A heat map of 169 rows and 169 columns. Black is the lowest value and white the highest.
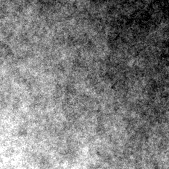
The ninth with the lowest average is the top right. The ninth with the highest average is the bottom left. No regular stripes run through it. The halves do not mirror each other. Values rise toward the bottom left. The texture is blotchy.
